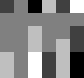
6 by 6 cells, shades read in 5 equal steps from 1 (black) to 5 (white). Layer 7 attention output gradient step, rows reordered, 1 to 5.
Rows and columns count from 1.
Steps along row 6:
down up down up down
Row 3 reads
3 3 4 3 3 2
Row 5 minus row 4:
1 0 1 -1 0 -1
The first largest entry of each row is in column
6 1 3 3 3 3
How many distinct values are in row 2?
1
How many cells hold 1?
3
